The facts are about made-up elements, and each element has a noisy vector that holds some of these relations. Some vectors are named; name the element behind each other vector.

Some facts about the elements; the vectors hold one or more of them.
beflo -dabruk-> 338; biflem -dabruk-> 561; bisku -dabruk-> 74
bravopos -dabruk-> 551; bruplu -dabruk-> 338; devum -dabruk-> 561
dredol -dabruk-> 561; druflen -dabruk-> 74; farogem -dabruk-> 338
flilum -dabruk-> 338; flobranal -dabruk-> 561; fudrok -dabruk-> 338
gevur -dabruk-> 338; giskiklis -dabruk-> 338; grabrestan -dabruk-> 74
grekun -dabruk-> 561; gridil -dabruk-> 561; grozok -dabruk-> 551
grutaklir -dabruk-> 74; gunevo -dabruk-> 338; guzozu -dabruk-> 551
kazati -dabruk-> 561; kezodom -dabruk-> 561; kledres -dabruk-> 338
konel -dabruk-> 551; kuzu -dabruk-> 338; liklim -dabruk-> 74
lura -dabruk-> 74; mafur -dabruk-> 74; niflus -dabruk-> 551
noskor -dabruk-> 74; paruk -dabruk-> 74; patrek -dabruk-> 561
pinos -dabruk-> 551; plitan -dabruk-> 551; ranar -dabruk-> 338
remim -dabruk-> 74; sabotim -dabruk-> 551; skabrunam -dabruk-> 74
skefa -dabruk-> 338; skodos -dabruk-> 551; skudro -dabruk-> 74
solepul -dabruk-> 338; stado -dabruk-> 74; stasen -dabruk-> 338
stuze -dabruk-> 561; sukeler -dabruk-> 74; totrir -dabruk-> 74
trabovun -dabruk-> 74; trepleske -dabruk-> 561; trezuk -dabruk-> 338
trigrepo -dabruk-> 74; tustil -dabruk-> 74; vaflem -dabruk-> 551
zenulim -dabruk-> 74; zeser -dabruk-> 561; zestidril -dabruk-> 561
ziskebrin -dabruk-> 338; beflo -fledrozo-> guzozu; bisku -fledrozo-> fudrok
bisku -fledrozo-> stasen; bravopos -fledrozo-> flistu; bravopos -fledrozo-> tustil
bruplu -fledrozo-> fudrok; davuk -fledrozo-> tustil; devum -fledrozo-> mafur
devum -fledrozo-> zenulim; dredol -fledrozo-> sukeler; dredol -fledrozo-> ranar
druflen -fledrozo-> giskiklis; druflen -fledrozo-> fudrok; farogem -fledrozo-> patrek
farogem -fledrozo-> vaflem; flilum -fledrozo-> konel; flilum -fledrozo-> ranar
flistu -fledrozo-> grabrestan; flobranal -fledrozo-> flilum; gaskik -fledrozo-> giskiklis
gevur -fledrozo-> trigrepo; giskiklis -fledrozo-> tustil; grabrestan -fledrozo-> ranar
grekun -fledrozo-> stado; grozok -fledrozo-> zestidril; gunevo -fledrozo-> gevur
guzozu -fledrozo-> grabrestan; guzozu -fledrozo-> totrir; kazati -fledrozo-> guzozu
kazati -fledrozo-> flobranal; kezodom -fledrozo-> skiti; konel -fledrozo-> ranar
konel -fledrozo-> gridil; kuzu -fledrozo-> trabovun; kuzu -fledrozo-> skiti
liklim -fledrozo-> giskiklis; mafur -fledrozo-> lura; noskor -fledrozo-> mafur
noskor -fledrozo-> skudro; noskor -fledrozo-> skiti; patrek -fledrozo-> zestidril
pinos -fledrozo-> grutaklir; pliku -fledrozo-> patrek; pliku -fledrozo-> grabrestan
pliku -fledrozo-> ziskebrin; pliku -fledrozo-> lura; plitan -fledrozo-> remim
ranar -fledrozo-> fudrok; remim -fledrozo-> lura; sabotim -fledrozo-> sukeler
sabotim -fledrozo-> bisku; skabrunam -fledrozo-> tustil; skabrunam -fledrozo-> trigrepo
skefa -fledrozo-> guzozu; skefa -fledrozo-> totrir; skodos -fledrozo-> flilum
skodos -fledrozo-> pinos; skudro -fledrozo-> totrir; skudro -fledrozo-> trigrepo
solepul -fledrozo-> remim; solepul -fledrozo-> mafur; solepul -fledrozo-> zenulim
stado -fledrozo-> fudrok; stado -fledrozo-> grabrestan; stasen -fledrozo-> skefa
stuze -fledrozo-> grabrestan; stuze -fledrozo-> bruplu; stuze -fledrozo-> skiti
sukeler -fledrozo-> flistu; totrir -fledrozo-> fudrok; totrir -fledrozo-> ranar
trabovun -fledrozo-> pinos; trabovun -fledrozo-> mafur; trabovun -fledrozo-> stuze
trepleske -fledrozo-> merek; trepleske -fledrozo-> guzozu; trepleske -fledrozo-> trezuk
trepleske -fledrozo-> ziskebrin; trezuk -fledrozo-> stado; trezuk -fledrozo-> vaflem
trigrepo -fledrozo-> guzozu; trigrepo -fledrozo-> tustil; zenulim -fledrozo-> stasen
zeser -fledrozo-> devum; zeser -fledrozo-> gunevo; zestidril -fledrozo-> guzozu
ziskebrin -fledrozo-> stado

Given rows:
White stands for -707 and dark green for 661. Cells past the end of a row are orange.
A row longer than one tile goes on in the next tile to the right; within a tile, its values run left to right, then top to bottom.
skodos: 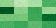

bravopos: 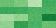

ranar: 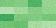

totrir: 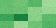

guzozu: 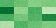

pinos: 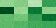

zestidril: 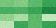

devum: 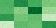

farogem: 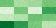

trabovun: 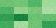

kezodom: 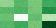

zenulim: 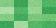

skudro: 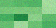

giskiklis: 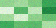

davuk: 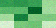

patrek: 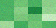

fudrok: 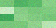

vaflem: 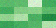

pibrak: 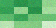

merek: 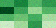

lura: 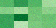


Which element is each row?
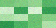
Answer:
trezuk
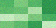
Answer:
gaskik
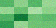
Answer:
stado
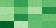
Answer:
remim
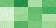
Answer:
gunevo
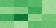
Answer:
tustil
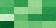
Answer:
plitan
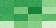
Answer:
flistu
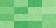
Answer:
beflo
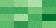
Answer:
sabotim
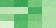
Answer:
gevur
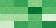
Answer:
zeser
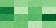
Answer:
konel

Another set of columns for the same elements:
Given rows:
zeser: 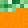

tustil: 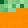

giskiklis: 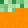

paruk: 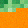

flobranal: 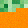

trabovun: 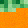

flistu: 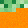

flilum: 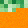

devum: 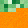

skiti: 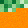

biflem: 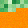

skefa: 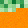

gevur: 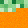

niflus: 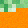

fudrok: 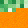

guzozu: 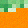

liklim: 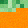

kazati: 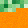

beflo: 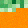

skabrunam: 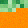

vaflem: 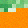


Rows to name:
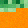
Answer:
noskor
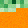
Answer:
farogem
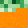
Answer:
kuzu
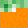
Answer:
grozok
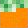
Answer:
bravopos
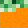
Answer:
solepul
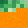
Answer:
lura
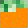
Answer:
pinos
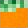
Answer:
ziskebrin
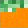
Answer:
ranar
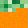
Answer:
kezodom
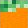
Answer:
patrek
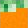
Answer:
konel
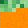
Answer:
trigrepo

